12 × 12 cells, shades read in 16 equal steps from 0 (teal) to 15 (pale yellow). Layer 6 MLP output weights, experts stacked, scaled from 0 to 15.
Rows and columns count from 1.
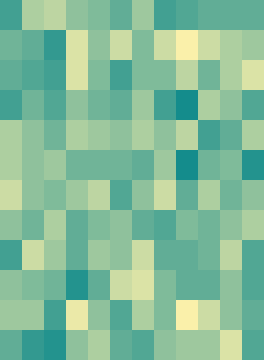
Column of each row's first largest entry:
3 9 4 10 9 1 1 3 2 7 9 11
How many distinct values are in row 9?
8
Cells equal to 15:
2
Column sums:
82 85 71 100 93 80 99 85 87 90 99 77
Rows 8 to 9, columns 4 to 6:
5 7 8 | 5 9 8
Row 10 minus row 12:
3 5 5 -7 -5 7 9 -1 -4 -4 -5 0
